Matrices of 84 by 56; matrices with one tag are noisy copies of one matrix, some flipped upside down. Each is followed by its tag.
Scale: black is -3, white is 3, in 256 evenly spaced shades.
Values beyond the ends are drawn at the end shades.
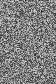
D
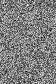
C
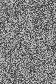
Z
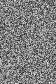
D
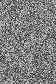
Z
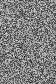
D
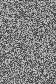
D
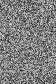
C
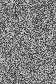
Z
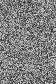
C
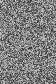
C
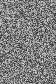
D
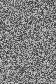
D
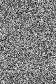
C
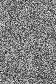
Z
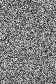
C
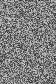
D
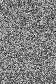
C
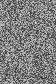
Z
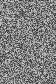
D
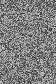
C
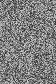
Z
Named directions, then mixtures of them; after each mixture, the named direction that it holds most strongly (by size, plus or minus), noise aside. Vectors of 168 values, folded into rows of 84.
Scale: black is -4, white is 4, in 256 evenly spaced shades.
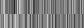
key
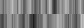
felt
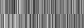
key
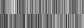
key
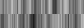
felt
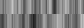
felt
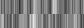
felt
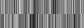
key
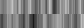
felt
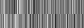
key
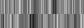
felt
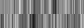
felt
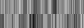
felt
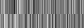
key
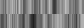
felt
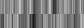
felt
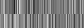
key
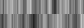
felt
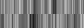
felt
